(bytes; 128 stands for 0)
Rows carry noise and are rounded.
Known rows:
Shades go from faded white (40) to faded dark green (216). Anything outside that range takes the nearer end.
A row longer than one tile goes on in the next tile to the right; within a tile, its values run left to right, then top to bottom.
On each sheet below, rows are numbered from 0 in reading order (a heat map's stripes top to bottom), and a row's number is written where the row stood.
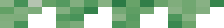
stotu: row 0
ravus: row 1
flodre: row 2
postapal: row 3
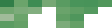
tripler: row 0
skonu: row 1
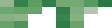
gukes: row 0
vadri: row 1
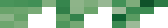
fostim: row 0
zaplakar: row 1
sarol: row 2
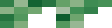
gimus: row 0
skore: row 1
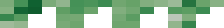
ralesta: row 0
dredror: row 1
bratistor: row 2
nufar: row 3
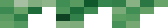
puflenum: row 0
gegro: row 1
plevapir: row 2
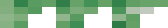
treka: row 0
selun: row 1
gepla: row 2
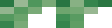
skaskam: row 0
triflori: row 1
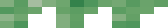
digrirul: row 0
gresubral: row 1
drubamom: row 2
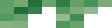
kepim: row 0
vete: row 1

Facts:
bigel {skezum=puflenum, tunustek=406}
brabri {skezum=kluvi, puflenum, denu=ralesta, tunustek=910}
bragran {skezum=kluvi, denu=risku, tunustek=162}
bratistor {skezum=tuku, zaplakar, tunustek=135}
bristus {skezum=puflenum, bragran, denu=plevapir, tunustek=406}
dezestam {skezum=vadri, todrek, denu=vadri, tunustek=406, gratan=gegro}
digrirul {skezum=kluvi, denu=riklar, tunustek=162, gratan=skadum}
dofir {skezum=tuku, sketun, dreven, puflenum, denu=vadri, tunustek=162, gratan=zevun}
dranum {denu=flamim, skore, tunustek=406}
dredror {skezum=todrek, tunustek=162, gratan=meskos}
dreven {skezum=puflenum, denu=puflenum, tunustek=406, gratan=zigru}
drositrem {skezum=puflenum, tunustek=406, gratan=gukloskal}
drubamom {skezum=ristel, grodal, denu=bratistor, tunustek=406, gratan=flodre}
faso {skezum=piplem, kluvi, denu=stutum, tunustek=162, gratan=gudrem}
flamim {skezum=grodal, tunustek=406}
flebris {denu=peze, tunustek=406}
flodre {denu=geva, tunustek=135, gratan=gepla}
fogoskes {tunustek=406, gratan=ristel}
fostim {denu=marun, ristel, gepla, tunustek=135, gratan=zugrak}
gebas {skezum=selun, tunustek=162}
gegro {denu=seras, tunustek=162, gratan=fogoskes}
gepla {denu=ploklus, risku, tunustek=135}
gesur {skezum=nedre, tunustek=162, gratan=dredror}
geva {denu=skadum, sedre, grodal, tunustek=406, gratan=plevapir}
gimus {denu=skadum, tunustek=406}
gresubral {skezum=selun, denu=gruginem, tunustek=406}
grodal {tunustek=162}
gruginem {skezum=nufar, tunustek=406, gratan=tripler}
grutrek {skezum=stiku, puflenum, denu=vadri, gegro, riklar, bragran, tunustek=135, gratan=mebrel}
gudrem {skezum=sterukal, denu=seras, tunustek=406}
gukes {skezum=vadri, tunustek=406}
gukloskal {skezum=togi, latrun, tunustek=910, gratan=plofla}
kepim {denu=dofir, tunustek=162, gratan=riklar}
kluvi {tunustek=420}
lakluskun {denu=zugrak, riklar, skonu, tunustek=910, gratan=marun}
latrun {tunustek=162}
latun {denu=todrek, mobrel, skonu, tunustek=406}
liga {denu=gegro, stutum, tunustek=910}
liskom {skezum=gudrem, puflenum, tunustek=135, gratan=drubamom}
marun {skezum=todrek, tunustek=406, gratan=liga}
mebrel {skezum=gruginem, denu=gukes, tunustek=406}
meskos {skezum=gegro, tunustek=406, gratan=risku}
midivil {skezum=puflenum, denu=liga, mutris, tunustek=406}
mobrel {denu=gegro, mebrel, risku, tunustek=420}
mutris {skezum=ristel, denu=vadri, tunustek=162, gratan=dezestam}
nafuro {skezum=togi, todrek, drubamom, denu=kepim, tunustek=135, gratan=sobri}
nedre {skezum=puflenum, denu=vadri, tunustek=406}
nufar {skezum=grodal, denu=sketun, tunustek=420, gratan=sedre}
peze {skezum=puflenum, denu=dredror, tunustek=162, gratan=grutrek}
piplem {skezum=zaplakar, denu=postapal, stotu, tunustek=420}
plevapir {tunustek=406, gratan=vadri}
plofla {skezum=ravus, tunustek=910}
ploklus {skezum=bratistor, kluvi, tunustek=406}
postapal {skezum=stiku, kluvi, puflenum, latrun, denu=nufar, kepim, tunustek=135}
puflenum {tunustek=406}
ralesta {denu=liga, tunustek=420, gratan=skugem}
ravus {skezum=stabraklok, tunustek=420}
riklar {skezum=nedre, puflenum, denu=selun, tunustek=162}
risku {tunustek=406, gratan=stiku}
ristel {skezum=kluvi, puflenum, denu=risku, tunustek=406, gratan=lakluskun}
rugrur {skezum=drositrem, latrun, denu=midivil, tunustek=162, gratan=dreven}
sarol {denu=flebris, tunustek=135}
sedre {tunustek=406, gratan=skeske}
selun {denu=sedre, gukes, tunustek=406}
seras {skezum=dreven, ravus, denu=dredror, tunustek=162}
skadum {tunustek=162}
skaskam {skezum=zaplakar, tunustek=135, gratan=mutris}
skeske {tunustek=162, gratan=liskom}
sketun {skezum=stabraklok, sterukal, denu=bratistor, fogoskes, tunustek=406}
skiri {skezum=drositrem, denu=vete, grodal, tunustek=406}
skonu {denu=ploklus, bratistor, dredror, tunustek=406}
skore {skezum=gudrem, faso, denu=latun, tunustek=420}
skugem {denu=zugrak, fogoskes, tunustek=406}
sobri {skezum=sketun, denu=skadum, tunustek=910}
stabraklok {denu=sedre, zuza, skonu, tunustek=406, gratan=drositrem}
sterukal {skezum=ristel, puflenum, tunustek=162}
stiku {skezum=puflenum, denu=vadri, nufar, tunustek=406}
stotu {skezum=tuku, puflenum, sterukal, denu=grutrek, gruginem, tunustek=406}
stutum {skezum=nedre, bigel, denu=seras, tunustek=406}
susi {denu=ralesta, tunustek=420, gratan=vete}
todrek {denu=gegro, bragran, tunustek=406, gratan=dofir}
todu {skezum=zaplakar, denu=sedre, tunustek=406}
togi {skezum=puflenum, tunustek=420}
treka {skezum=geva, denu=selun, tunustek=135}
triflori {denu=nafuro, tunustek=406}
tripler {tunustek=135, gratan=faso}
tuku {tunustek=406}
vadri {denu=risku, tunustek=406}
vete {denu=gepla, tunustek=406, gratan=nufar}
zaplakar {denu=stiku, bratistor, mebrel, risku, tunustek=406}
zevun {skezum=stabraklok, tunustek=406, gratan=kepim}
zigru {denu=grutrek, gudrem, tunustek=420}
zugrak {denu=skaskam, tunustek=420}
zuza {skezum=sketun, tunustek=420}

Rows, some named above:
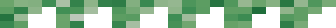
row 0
mutris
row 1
dezestam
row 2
risku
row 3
nafuro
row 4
kluvi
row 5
skaskam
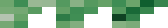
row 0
liskom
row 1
faso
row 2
gegro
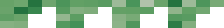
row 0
kepim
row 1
skadum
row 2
riklar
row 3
skaskam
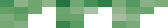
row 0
zevun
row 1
gebas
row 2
gukloskal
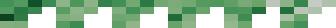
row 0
gegro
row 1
flamim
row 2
meskos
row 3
grutrek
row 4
stabraklok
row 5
bragran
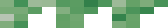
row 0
liskom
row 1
zugrak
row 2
midivil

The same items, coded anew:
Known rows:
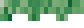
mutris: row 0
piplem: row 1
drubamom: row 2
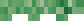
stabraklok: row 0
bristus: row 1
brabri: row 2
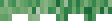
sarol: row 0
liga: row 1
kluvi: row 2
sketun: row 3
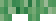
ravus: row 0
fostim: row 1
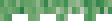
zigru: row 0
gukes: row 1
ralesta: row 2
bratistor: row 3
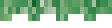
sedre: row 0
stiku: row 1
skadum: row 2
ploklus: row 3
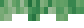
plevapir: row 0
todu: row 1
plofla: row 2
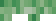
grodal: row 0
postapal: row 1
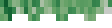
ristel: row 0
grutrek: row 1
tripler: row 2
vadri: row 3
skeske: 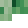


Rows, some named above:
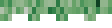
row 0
ralesta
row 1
gegro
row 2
fogoskes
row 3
gepla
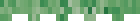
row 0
sarol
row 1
latrun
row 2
grutrek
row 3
liga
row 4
mebrel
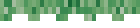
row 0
grutrek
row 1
zaplakar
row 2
faso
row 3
risku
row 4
lakluskun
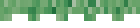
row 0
skonu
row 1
gudrem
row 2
mobrel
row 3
riklar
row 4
zaplakar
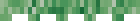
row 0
kepim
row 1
togi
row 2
gudrem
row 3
flodre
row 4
dofir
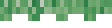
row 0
todrek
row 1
nedre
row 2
sarol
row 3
gruginem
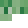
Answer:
liga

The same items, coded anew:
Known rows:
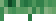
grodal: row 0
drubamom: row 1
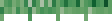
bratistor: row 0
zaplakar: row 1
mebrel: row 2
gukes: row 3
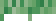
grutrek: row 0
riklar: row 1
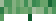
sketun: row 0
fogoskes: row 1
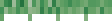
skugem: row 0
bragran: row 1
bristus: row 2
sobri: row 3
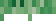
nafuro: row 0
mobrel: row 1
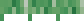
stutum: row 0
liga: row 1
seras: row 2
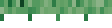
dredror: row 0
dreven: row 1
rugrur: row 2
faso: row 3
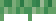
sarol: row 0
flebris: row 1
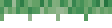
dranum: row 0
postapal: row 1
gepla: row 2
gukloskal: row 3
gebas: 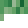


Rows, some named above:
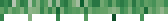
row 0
sedre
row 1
bragran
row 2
kluvi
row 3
togi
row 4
todrek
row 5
liskom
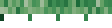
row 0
gegro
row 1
fostim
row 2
nufar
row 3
skeske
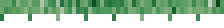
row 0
peze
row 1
skaskam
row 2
vadri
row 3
grodal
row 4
nufar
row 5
brabri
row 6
liskom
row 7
meskos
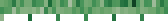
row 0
postapal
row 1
lakluskun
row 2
fostim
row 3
gesur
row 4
marun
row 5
fostim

